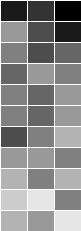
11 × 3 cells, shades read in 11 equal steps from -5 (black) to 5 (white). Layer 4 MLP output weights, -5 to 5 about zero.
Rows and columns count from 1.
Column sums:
2 -2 0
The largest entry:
4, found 2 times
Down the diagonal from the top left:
-4 -2 -1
